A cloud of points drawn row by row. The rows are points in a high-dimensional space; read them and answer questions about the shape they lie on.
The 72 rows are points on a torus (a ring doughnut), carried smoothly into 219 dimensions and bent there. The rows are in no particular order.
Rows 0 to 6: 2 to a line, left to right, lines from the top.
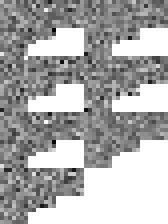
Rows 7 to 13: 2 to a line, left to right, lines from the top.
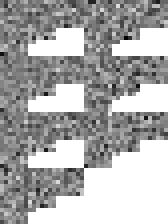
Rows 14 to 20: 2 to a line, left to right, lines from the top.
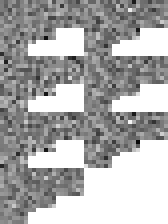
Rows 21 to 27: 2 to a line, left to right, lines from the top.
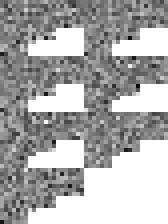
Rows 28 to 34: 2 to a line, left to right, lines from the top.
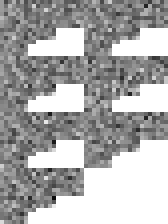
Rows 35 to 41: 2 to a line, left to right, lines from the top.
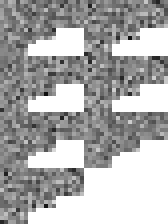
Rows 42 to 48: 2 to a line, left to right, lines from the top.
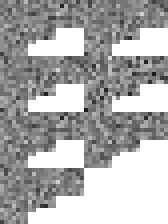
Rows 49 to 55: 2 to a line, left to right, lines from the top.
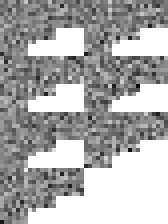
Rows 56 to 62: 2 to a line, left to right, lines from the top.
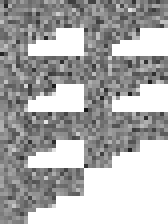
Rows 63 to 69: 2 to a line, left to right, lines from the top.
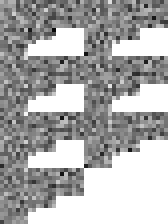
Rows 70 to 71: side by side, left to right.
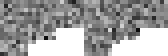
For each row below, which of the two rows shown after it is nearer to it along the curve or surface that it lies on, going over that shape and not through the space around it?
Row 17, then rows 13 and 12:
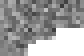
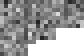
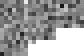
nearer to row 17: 12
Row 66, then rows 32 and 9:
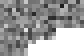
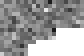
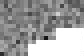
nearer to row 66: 32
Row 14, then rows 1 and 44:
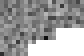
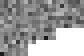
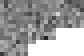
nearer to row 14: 1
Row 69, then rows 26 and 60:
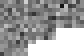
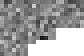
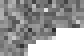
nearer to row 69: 60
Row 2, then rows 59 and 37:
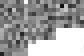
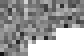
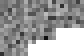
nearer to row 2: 37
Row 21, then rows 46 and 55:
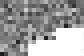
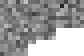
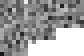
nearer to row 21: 55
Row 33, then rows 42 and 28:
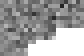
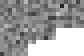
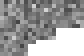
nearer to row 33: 42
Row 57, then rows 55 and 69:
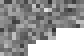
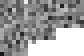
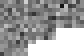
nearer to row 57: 69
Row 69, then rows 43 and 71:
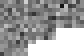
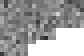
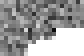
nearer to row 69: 71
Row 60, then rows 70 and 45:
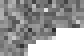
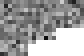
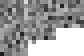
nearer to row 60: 45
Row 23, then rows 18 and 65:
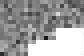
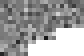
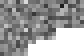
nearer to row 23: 18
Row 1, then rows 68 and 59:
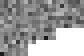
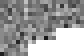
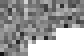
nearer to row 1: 59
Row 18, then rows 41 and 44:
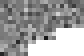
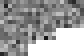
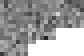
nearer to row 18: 44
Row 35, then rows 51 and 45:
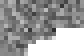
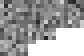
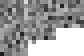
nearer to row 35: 45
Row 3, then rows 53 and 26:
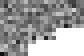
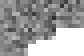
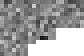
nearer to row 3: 26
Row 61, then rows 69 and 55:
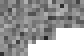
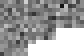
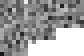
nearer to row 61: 69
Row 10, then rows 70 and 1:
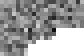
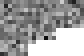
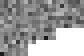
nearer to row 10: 1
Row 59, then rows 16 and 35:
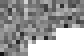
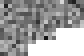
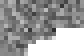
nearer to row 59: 16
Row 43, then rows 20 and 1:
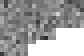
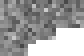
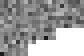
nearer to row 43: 1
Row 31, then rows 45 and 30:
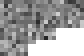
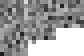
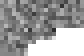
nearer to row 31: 45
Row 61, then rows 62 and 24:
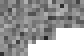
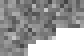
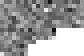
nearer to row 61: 62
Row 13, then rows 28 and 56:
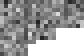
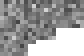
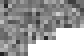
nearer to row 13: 56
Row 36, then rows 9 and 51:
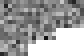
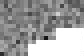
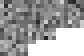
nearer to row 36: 51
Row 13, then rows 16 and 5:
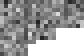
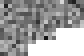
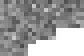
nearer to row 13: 16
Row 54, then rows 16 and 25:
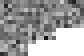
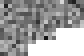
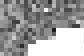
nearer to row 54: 16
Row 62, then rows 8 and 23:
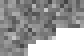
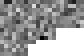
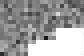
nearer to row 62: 8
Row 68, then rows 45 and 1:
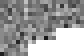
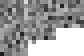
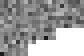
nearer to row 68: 45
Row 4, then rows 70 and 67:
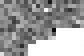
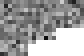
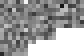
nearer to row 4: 67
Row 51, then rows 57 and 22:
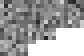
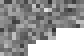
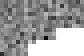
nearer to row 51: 22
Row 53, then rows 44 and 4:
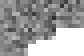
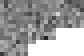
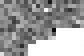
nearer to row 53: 4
